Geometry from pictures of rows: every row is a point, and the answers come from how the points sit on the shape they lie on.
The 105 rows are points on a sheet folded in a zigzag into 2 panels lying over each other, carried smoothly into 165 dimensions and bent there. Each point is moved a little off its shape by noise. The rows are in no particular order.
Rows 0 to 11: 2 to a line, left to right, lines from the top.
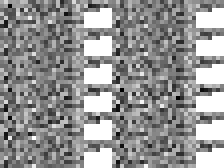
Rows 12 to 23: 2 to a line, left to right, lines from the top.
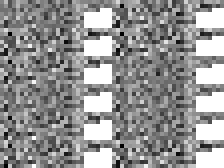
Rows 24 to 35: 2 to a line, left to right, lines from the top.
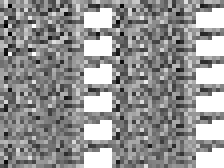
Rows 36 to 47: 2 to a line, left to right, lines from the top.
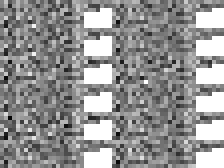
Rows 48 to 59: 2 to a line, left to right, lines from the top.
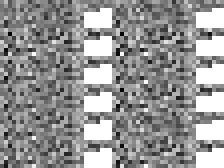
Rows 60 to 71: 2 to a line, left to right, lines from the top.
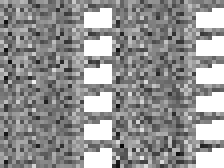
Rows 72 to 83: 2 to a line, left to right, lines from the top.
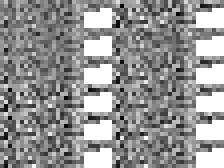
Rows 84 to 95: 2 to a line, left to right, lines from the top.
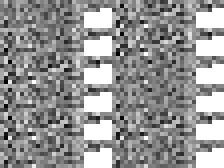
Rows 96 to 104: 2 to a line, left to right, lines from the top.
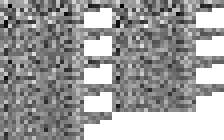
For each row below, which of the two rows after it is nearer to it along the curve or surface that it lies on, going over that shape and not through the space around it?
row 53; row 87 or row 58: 87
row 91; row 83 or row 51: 51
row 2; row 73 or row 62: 73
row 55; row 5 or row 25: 25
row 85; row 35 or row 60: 35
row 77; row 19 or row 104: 19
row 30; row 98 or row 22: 22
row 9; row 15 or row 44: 15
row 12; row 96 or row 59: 96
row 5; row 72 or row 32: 72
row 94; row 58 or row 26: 26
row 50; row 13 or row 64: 64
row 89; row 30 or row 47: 47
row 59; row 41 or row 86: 41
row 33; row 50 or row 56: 50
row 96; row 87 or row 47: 87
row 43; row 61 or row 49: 61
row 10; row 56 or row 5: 5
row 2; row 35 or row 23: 23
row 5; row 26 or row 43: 43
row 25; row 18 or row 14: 14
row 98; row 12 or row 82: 12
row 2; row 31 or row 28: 31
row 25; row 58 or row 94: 94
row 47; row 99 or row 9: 9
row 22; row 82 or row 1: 82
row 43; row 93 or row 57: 57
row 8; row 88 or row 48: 88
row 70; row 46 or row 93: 93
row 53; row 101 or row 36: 101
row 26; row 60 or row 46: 60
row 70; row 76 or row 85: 85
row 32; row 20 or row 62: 62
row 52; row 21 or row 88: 88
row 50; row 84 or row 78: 78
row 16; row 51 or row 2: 51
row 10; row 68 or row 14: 14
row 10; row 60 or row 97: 97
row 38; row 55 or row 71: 71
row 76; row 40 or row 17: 17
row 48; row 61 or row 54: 61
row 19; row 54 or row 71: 71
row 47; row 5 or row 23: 23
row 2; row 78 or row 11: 78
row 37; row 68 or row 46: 68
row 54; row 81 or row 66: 81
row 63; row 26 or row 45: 45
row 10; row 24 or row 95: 95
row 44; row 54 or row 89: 54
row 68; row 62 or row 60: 60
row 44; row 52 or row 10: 10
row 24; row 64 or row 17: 64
